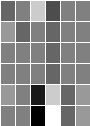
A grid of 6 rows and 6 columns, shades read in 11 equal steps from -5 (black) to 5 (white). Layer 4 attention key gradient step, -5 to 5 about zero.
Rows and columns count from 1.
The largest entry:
5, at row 6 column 4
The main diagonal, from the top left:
-1 -1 0 -1 -1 1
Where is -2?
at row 1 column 4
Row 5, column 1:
1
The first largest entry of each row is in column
3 1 1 1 4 4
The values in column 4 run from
-2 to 5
